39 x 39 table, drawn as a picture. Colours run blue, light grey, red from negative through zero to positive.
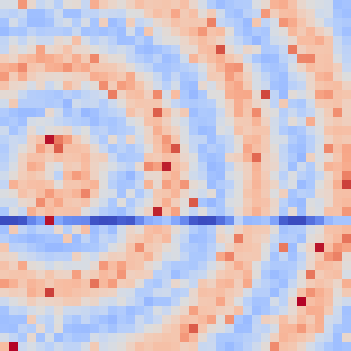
Odd lines: row 25. Rings: centred on the middle left. Histogram: bell-shaped. Slope: none.
